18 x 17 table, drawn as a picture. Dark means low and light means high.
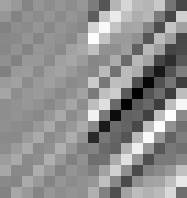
The top middle is the ninth with the highest average. No overall slope runs across the table. A vertical seam about 50% of the way across splits the table, and the left part is calmer. The middle right is the ninth with the lowest average.
